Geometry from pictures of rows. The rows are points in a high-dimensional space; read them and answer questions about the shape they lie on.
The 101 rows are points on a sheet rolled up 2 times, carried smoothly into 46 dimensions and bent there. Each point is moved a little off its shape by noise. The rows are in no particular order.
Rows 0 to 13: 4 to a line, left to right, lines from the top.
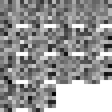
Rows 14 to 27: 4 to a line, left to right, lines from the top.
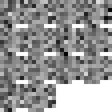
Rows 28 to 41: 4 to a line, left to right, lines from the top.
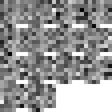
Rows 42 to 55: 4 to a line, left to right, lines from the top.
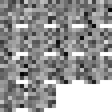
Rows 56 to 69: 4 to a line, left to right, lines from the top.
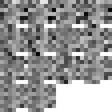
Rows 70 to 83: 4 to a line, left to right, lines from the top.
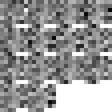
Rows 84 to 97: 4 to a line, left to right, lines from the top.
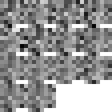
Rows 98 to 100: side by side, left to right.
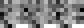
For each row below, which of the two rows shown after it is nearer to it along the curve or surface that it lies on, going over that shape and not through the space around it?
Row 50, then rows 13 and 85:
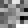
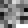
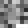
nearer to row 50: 13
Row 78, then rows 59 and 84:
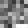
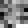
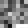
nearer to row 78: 84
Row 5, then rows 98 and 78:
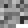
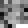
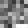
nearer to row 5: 98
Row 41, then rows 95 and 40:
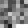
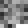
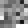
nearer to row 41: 40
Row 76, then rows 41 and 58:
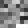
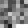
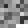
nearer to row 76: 58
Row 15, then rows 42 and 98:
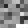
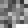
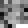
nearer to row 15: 98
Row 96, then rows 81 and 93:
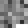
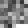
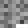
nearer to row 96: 93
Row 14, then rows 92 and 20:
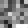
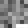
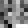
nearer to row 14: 20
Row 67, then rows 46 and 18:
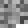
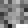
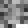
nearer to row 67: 18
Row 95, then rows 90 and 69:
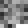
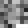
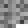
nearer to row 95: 90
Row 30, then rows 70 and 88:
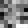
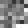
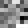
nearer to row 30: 88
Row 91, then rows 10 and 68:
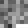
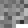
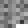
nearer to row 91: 10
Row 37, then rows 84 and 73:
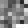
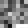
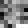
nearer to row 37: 84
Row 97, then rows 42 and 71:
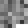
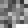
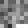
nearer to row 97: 71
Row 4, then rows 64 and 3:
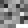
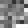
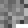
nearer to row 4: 3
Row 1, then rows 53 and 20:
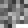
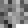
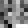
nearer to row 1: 20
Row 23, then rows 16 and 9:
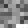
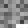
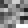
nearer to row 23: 16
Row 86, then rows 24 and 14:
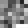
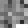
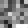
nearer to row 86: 14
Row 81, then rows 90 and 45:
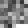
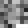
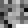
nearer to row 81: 45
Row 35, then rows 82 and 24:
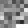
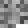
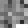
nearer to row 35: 24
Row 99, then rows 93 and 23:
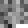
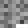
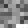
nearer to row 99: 23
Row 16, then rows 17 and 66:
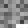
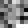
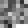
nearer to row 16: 17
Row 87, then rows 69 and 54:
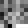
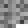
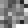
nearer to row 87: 54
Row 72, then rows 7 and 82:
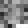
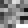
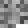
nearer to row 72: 82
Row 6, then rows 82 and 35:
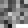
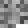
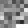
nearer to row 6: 35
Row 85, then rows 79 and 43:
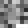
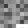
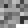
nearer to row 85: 79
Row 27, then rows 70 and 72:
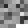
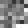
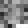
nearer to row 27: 72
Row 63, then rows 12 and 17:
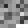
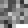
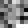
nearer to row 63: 17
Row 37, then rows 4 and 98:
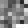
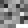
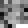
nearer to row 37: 98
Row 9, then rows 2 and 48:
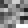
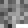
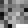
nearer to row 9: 48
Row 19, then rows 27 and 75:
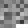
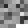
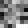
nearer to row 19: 27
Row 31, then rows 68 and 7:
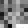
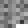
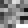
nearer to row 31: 7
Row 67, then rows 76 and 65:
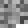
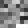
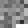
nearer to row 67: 65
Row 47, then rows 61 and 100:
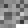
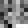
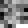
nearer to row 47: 100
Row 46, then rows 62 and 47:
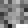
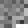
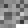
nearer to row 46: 62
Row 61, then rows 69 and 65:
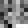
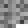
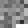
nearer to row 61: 65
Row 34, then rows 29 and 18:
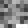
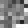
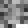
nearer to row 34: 18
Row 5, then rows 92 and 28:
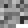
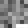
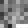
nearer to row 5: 92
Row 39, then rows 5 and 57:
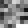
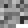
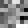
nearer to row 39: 57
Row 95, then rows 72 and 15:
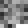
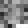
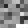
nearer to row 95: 72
